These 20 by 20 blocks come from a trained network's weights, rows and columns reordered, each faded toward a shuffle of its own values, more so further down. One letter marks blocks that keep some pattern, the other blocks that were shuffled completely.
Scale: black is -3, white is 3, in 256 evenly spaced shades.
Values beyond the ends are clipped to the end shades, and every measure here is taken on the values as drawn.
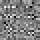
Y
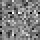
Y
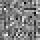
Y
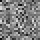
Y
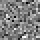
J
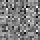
Y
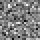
J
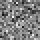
J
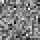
J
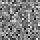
J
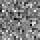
J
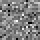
J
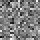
Y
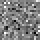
J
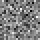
J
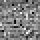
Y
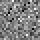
J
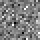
J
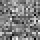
Y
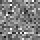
Y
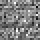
Y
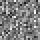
J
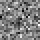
J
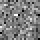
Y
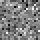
J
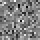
J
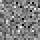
J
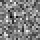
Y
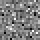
J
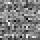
Y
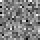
J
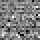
Y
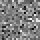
J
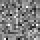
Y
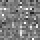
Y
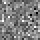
J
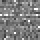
Y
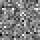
J
